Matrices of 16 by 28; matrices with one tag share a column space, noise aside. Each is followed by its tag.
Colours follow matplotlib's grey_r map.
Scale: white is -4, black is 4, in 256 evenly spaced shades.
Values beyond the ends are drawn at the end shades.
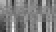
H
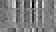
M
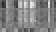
M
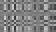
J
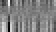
H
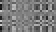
J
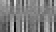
H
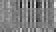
M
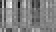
M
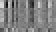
M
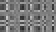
J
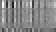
M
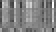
M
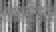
H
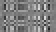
J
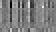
M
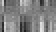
H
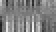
H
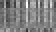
M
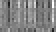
M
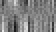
H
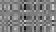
J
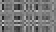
J
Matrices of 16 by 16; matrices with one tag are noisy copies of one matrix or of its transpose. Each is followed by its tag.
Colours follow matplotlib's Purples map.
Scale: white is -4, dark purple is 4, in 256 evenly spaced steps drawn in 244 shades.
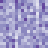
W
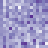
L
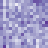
L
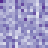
W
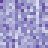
W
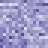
L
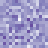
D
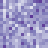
L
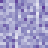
W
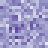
D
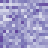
L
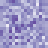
D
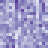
W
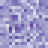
D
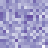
D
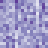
W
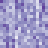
W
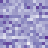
W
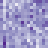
L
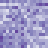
L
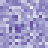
D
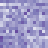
L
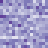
W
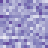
W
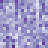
W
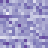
W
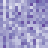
L
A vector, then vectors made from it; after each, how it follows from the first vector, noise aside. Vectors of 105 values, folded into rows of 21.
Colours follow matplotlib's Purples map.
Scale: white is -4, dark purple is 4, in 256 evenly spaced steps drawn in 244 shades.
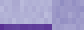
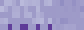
partly zeroed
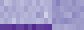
copied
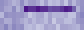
wrapped around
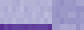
copied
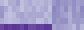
copied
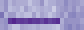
wrapped around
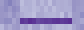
wrapped around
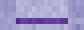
wrapped around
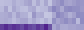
copied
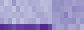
copied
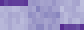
wrapped around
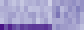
copied
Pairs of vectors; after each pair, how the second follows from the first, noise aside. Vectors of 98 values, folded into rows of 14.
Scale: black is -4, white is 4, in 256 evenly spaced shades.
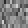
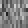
shuffled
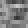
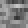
copied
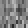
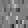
partly zeroed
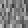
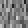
copied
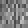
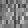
copied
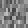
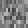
copied
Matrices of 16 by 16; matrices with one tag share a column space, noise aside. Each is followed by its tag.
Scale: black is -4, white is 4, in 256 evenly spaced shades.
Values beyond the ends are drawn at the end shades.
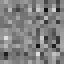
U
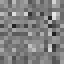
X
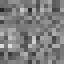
U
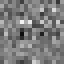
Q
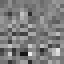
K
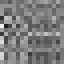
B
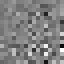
K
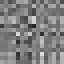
B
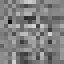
B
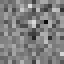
Q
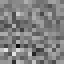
K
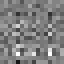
K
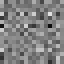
X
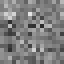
X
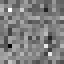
U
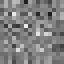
X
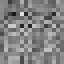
X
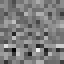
K
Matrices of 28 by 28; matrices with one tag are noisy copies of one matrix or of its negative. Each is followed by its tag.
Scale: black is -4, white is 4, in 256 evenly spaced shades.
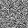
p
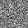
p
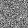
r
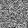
p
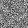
r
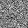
p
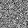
p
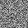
p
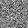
p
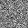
p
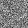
r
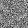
r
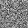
p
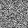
p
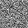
p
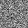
p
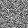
p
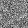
r
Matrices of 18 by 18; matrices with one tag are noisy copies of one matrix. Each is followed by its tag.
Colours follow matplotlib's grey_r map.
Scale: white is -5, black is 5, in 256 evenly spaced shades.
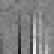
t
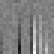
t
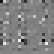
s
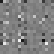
s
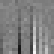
t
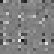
s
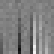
t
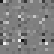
s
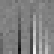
t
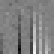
t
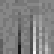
t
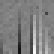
t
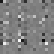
s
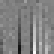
t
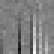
t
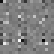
s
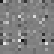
s
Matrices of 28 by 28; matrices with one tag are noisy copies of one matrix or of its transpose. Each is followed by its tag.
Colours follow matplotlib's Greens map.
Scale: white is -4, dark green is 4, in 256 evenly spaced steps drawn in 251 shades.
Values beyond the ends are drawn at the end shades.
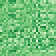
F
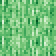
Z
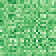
F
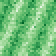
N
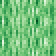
Z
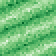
N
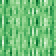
Z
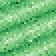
N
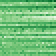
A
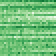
A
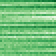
A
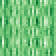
Z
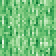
Z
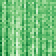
A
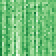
A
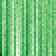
A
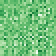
F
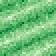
N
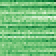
A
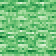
Z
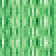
Z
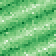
N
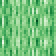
Z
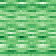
Z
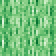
Z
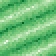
N
